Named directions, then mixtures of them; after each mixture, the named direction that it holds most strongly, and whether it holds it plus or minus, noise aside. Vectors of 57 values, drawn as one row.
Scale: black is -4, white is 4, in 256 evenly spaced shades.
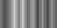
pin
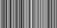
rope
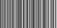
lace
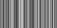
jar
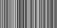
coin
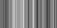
pin, plus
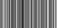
jar, minus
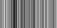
pin, minus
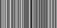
rope, minus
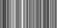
pin, plus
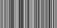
jar, minus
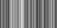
pin, plus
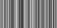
jar, minus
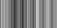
pin, minus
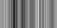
pin, minus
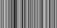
lace, minus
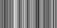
pin, plus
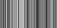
pin, plus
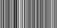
coin, minus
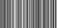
lace, plus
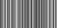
rope, minus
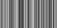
jar, minus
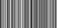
rope, minus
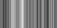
pin, plus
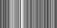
pin, plus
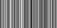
rope, minus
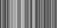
pin, plus
